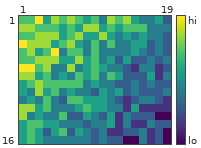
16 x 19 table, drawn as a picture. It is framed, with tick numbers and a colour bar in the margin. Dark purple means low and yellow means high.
There are no regular stripes. The ninth with the lowest average is the bottom right. Values rise toward the top left. No single row or column stands out from its neighbours.
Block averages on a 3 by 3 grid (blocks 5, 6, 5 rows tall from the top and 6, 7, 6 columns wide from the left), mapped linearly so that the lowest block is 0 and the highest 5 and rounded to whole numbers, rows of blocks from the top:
542
431
320
